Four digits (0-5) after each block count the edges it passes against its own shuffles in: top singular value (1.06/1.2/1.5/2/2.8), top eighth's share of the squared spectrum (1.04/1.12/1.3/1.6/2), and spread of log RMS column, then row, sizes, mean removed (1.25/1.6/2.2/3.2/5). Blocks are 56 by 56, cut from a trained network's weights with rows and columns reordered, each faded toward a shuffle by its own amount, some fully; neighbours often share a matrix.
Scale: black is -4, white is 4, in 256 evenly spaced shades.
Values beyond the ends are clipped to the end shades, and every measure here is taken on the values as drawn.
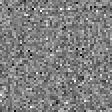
1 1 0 0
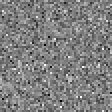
0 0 0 0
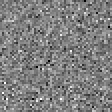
1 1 1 1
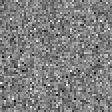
1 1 0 0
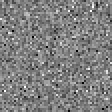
0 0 0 0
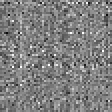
3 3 0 2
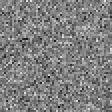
1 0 0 0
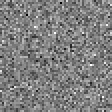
1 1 0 0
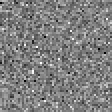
0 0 0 0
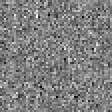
2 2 0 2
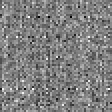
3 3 1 2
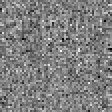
2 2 0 1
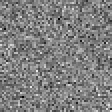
0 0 0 0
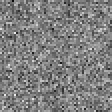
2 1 0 0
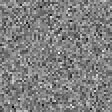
2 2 0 0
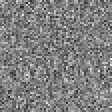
3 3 1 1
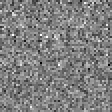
2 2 0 1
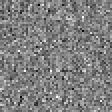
2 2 0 2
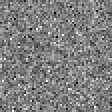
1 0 0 0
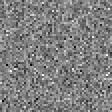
0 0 0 0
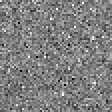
0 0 0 0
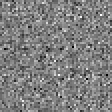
2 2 0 1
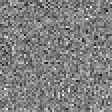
3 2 1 1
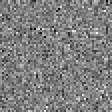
3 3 0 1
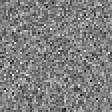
2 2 0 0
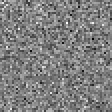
0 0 0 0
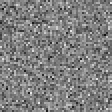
0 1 0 0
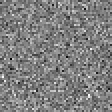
1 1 0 0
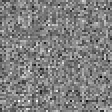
2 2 1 1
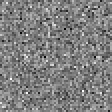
1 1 0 1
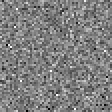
0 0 0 0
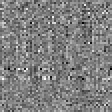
3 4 1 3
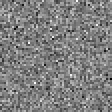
1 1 0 0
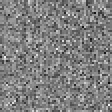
2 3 0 1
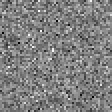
1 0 0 0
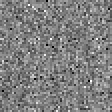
1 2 0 1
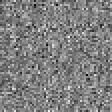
3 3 1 1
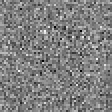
2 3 0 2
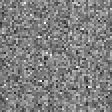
2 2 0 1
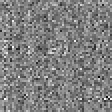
3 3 1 2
